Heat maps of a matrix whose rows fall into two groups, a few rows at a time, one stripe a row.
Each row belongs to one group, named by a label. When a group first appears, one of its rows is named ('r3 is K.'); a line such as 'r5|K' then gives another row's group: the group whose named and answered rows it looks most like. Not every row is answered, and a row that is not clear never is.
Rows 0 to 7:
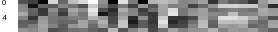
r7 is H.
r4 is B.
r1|B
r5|B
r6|B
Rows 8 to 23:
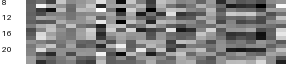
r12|B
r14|H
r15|B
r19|H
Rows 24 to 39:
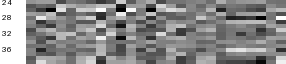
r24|H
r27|H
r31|B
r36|B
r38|B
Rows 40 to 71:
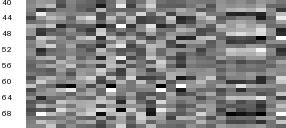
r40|H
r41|H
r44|B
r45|B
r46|H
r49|B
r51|H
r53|B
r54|H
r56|H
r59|B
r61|H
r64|B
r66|B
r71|H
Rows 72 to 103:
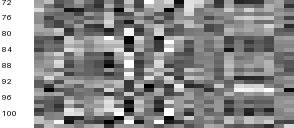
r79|H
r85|H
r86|H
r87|H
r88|H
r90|H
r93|B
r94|B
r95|H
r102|H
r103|B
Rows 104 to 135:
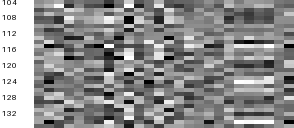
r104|H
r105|H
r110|H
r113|H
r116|H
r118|H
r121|H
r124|B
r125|B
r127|H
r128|B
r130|H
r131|H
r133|H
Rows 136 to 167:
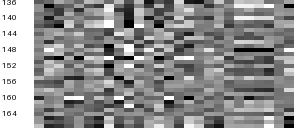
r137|B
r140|B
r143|H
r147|H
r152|H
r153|B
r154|B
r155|H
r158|B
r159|H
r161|H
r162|H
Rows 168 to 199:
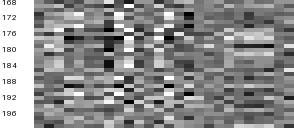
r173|B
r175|H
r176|B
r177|H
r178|H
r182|H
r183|H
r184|H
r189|H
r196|B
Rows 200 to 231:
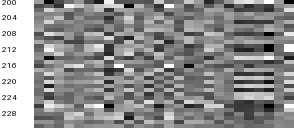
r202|B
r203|H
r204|H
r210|H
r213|H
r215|B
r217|H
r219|B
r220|B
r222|B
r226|B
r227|B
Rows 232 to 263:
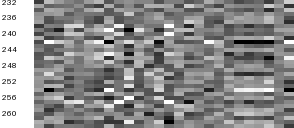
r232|B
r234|B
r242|B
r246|B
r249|H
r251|H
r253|H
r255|B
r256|H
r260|B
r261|B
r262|H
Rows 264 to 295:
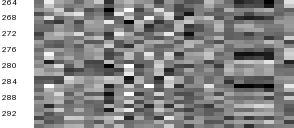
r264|B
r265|B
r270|B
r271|B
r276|B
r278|B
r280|H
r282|H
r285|B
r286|B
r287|H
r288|B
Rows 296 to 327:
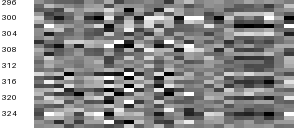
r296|H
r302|B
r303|H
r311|B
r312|B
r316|B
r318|H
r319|H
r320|B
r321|H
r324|B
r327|H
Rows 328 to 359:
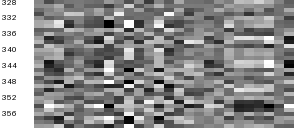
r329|H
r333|H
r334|H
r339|B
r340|H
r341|H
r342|H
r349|H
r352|H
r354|B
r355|B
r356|H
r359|H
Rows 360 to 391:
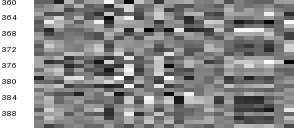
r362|H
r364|H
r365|B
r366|B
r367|B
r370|B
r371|B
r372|B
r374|H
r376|H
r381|H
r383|H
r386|B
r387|B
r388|H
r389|B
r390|B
